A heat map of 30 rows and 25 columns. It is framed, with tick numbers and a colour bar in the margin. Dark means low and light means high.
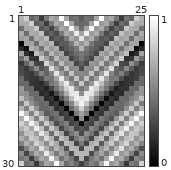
No overall slope runs across the table. It is mirror symmetric from left to right. No single row or column stands out from its neighbours.
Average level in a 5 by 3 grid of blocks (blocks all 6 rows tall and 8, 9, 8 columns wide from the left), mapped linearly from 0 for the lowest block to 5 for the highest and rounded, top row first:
3 4 3
2 2 2
0 5 0
5 0 5
4 3 4
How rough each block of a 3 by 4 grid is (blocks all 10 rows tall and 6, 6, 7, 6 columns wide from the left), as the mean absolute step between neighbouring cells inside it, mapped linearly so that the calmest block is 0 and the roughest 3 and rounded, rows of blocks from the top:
3223
0220
2332
